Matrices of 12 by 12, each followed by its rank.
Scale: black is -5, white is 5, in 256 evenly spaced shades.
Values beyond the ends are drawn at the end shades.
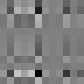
one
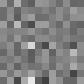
two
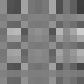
one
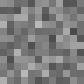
full rank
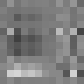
two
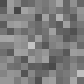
full rank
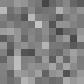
full rank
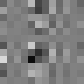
two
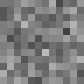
full rank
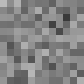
full rank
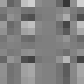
one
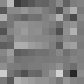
two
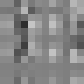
two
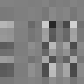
one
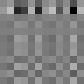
one
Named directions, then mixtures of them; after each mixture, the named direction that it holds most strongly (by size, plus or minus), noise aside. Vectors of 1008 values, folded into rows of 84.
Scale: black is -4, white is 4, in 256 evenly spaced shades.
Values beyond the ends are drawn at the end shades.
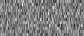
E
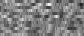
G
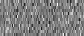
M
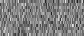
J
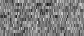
G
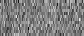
M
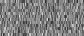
J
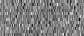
M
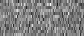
M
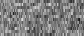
G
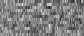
G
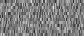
E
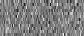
M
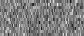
M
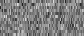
J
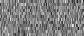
J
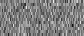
J
